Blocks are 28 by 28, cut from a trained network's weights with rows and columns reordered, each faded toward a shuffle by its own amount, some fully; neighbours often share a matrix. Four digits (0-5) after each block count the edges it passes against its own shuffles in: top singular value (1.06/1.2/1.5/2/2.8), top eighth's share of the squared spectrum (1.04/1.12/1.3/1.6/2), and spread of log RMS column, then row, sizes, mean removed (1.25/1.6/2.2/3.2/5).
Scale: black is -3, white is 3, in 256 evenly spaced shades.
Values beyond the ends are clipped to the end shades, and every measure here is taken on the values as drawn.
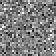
0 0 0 0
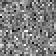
0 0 0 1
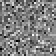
1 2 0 0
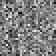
2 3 1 0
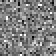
1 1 0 0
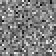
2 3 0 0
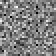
2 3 1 0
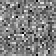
0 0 0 0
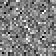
1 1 0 0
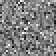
1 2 0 0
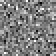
0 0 0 0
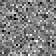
0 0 0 0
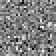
1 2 1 0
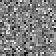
0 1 1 0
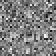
2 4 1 2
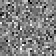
0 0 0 0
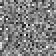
2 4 1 0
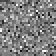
0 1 0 0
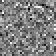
1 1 0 0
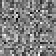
3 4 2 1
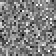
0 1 1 0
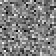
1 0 0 0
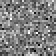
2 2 0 0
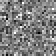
2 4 2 1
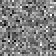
2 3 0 1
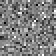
1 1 0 0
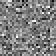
2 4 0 2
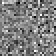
2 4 1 1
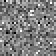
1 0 0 0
